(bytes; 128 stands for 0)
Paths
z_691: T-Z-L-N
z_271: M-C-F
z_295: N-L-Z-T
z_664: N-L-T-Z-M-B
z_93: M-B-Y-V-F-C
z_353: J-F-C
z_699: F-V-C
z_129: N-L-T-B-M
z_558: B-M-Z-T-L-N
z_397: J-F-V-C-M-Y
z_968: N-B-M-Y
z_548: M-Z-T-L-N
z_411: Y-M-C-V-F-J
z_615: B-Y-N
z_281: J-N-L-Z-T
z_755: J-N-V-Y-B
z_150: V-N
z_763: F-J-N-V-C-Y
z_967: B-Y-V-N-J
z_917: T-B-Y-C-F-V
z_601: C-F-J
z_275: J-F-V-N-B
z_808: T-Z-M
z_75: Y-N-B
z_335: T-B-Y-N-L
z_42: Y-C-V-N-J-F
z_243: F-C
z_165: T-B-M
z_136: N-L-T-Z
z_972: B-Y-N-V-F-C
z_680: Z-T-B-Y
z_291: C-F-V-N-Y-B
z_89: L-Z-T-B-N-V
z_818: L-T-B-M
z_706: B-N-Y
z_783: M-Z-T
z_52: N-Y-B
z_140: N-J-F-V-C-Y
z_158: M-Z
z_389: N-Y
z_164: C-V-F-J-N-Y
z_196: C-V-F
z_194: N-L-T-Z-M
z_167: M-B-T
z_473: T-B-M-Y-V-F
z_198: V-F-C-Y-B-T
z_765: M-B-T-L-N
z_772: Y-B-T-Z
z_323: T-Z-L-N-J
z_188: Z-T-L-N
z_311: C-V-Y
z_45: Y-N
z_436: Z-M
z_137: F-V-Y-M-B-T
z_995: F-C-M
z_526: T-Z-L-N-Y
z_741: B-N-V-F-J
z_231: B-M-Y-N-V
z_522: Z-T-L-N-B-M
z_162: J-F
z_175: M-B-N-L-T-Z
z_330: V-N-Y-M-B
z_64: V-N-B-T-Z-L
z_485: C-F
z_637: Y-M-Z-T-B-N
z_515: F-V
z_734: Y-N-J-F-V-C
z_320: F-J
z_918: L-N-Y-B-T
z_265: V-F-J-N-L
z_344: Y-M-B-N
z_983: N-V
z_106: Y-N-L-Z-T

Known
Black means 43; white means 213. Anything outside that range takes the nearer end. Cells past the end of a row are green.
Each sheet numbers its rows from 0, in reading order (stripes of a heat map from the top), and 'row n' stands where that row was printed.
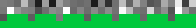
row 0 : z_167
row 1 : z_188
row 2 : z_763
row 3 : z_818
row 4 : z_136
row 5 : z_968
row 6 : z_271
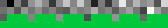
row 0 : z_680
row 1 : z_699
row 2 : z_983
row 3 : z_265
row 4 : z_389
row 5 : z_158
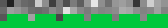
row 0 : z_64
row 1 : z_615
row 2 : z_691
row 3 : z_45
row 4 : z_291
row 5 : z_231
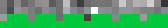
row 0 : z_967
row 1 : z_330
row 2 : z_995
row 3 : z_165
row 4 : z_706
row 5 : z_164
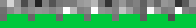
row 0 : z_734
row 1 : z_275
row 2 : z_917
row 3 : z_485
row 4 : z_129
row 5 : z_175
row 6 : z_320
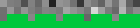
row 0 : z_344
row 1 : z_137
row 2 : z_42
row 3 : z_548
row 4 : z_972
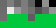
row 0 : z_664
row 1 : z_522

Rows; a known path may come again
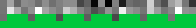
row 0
z_194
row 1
z_335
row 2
z_526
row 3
z_522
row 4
z_323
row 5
z_243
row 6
z_485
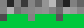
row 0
z_265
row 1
z_741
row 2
z_64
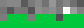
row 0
z_515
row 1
z_52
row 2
z_808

